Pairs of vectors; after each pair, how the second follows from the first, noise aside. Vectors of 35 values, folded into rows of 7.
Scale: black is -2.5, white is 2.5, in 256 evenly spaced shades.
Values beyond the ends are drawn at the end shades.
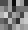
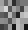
wrapped around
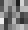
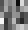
copied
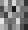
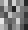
copied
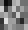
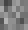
shrunk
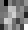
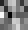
wrapped around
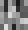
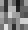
copied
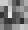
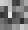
copied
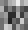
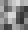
sign-scrambled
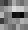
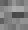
shrunk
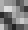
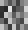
sign-scrambled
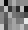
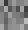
shrunk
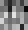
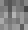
shrunk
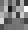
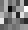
copied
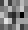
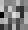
wrapped around
